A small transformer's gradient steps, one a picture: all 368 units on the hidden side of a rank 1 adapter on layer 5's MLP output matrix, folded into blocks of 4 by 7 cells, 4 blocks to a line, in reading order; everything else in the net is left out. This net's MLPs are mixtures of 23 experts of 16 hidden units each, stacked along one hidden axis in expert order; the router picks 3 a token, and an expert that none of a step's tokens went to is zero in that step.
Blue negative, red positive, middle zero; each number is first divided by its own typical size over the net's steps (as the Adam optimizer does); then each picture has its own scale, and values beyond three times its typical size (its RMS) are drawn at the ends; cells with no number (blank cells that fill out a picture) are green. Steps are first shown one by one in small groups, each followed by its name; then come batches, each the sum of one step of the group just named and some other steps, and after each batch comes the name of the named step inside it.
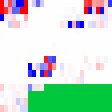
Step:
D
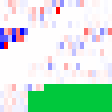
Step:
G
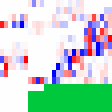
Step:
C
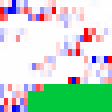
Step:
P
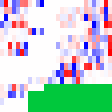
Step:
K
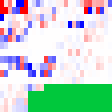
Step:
D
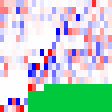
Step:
C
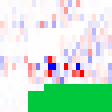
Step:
C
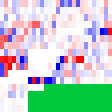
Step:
K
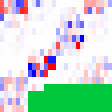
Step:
D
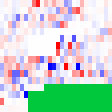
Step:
K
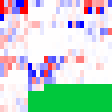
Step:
D
